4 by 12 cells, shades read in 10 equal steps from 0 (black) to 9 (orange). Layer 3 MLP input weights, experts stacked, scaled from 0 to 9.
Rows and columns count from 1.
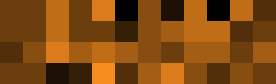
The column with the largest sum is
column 5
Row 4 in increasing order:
1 2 3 3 4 4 4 5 5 6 8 9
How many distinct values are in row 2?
6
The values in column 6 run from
0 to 6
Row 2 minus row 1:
0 0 0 0 -4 2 0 5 0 7 -4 1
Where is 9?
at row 4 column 5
